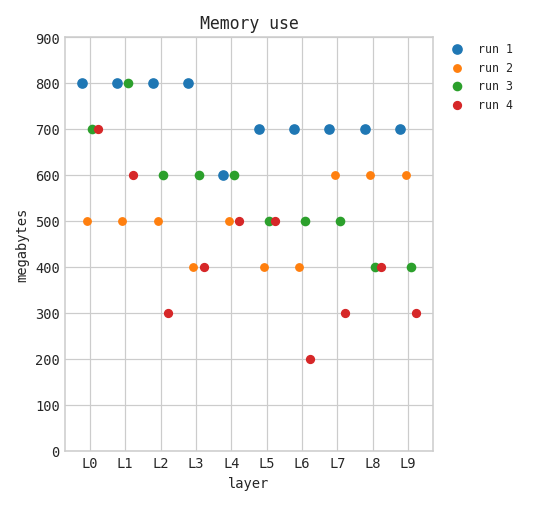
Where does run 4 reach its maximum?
L0
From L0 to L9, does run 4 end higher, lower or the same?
lower
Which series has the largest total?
run 1
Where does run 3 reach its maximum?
L1
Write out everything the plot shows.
Title: Memory use
x-axis: layer, ticks L0 L1 L2 L3 L4 L5 L6 L7 L8 L9
y-axis: megabytes, ticks 0 100 200 300 400 500 600 700 800 900
Legend: run 1, run 2, run 3, run 4
Values:
run 1: 800 800 800 800 600 700 700 700 700 700
run 2: 500 500 500 400 500 400 400 600 600 600
run 3: 700 800 600 600 600 500 500 500 400 400
run 4: 700 600 300 400 500 500 200 300 400 300
